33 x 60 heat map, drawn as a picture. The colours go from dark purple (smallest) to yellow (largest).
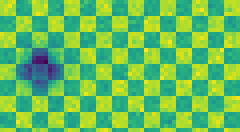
Overall the values sit about 70% of the way up the scale. A single dip lies in the middle left. The ninth with the lowest average is the middle left. The field is checkered. There are no lone odd cells.
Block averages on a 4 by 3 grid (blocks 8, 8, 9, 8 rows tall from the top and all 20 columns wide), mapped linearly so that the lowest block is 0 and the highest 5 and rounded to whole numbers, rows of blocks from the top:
5 5 5 | 1 5 5 | 0 5 5 | 5 5 5
